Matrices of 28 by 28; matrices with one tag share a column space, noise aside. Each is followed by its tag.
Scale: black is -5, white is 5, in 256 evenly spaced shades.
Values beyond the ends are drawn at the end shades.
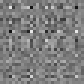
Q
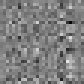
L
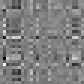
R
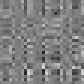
R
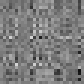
R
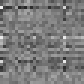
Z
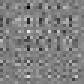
Q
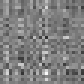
R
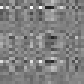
Z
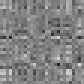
R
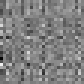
R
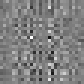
R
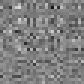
Q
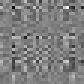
Z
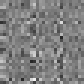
L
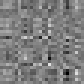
R
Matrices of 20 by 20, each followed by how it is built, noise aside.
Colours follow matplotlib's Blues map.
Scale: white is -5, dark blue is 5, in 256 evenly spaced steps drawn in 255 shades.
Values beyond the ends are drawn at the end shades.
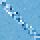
banded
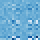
low rank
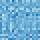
low rank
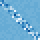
banded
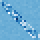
banded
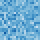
low rank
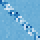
banded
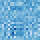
low rank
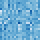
low rank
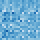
low rank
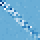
banded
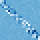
banded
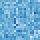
low rank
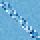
banded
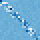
banded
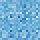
low rank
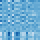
low rank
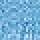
low rank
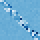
banded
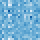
low rank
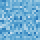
low rank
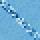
banded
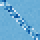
banded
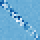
banded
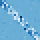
banded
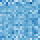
low rank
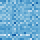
low rank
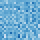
low rank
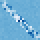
banded
